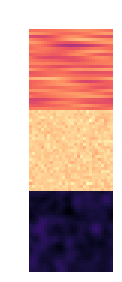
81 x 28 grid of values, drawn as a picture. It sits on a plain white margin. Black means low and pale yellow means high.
The table splits into 3 rows of 1 panel. Panel 1,1: high, streaked across. Panel 2,1: very high, fine-grained, faint in contrast. Panel 3,1: very low, blotchy, faint in contrast.
